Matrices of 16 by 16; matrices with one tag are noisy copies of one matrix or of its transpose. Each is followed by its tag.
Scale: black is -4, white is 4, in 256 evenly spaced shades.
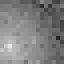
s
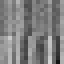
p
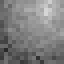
s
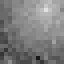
s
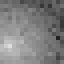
s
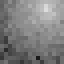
s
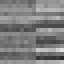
p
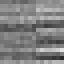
p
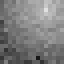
s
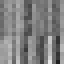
p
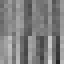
p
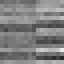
p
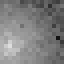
s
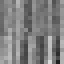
p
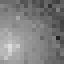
s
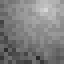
s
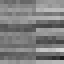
p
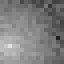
s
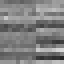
p
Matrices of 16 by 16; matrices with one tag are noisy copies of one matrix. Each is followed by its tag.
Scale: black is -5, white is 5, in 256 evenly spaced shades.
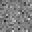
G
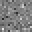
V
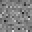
G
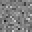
G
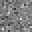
V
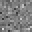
V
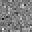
V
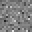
G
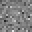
G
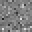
V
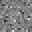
G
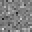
V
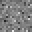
G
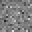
G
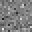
V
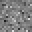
G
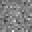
G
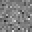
G
